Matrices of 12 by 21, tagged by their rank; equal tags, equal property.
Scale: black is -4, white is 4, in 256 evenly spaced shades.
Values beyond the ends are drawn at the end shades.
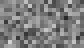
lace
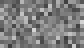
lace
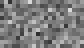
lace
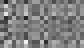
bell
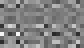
bell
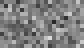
lace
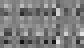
bell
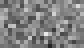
lace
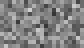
lace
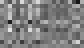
bell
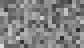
lace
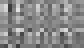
bell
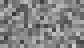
lace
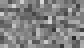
lace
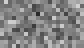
lace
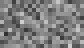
lace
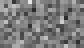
lace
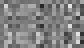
bell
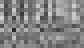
bell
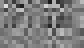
bell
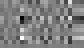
bell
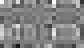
bell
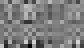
bell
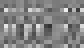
bell
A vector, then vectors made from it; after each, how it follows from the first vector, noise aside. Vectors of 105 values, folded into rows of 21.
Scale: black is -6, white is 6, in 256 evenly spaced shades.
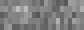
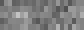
wrapped around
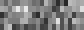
scaled up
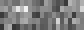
scaled up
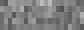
wrapped around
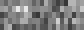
scaled up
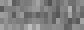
wrapped around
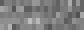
wrapped around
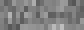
wrapped around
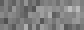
wrapped around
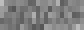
wrapped around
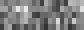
scaled up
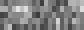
scaled up
